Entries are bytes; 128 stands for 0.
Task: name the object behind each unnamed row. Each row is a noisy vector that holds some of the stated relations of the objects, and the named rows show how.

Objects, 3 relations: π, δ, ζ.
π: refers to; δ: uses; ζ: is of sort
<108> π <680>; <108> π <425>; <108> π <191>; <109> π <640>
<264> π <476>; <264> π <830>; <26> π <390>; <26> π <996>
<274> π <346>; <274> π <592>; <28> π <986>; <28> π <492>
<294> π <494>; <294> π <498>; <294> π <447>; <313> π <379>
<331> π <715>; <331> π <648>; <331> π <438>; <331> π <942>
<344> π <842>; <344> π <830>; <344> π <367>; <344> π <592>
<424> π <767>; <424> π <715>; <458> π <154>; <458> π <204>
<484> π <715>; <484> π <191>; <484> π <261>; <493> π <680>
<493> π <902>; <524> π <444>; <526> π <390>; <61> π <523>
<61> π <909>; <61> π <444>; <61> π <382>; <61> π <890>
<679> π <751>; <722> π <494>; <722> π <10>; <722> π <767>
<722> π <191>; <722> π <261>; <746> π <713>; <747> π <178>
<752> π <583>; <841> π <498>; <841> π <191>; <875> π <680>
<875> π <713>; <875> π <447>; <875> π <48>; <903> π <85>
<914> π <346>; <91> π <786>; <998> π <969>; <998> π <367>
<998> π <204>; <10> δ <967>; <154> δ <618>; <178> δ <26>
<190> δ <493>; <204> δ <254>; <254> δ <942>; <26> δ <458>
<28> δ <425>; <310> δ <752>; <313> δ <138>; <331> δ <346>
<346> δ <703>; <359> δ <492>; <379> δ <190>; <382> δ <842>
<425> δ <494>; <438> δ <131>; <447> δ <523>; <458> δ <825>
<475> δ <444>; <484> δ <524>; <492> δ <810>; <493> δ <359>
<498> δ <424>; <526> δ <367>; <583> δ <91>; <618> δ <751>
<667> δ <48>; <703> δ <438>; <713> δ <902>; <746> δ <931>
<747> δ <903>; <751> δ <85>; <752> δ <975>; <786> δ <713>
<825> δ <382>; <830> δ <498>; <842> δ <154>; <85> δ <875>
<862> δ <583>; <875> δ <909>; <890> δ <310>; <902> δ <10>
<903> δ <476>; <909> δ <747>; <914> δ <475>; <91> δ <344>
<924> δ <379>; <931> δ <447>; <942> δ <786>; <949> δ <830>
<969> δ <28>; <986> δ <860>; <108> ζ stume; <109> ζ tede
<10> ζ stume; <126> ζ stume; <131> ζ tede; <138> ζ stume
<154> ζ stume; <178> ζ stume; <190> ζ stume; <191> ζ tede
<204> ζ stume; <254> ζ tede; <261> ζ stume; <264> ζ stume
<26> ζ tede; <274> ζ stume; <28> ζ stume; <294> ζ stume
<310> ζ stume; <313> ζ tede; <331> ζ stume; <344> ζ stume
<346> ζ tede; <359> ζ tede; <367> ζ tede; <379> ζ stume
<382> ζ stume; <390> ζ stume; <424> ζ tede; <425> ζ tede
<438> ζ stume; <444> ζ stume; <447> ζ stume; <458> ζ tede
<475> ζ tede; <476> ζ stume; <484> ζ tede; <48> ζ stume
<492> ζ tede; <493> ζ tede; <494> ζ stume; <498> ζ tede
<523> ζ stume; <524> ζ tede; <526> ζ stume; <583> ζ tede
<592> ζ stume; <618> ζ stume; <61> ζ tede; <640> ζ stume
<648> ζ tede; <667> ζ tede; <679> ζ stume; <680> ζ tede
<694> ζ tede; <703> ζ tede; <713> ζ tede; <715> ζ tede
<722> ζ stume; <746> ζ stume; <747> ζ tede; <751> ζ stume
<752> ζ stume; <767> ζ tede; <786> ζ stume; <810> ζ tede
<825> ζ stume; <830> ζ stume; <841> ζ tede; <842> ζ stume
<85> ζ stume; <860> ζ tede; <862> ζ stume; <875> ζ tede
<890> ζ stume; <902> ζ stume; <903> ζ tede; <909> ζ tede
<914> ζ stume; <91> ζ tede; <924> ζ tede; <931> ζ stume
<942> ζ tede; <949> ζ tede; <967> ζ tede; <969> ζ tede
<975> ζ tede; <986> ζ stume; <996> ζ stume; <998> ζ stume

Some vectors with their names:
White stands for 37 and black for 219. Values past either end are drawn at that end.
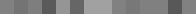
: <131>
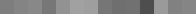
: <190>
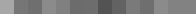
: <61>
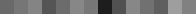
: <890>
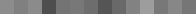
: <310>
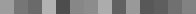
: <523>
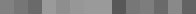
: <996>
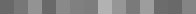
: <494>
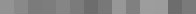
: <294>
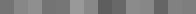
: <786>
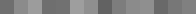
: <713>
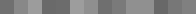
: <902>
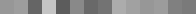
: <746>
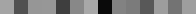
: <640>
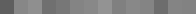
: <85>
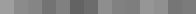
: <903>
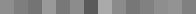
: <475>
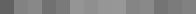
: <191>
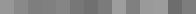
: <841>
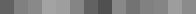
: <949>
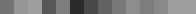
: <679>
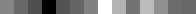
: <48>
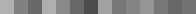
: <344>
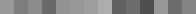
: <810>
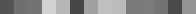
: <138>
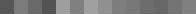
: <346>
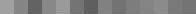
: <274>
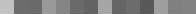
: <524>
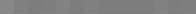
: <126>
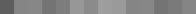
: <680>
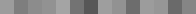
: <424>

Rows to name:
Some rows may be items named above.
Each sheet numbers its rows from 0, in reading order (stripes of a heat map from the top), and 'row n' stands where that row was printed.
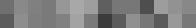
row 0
<924>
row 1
<204>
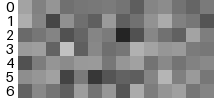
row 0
<967>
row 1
<526>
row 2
<890>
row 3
<746>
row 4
<498>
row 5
<752>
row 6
<331>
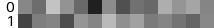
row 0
<28>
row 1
<438>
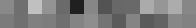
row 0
<28>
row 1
<909>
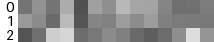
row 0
<447>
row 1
<931>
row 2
<986>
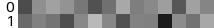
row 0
<583>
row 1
<379>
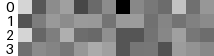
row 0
<109>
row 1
<498>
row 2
<747>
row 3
<924>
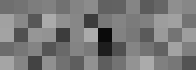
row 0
<382>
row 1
<914>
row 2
<640>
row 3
<890>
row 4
<526>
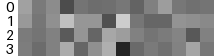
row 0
<975>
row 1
<860>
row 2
<131>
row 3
<178>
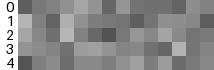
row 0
<830>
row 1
<26>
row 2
<91>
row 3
<493>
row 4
<425>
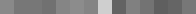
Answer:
<476>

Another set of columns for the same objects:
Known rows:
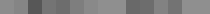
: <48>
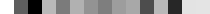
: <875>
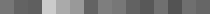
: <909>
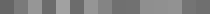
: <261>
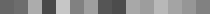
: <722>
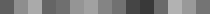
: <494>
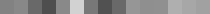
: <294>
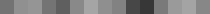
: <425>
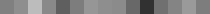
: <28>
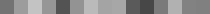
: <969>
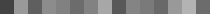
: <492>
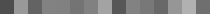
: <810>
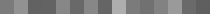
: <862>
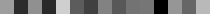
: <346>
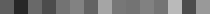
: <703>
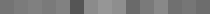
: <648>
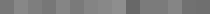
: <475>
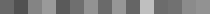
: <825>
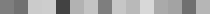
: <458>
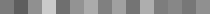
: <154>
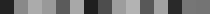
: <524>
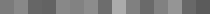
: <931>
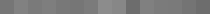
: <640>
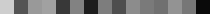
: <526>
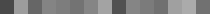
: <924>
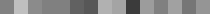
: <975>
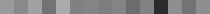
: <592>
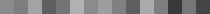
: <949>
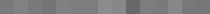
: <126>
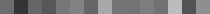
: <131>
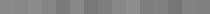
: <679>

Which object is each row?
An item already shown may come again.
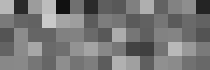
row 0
<26>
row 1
<909>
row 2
<523>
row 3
<494>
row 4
<91>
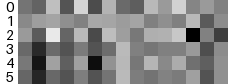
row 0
<484>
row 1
<367>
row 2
<424>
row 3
<438>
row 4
<331>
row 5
<438>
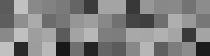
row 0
<890>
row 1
<494>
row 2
<204>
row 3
<26>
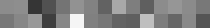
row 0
<447>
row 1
<498>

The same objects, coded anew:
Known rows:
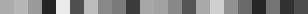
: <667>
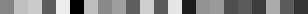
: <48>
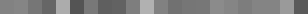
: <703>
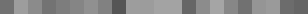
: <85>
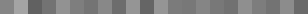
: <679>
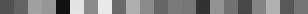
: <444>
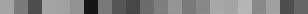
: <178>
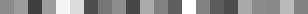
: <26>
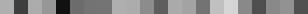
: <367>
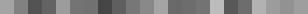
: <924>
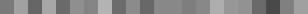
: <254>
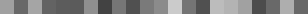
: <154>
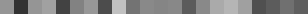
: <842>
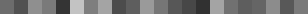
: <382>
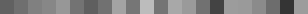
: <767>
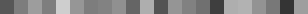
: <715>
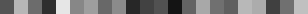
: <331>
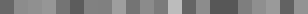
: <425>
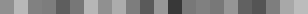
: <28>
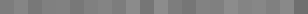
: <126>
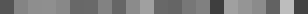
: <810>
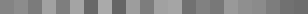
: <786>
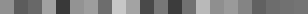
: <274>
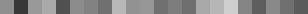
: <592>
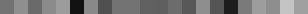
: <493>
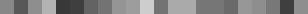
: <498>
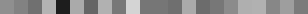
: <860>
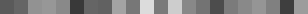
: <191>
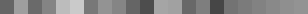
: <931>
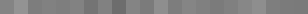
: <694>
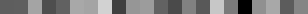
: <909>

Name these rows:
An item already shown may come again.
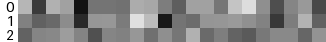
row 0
<367>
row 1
<344>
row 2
<425>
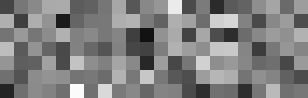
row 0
<447>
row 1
<367>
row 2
<746>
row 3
<969>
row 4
<914>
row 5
<346>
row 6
<523>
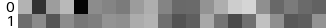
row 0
<830>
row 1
<424>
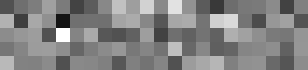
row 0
<494>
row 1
<367>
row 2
<438>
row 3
<425>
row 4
<949>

